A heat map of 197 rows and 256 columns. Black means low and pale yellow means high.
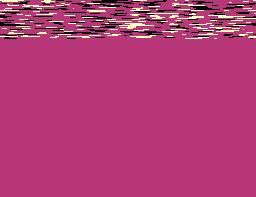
Grain: streaks across. Mirror symmetry: none. Seam: horizontal, 20% of the way down, the bottom part calmer.
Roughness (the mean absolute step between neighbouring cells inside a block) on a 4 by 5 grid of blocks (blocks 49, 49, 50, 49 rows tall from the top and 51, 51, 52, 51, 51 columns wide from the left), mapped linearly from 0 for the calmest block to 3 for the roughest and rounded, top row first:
33333 / 00000 / 00000 / 00000
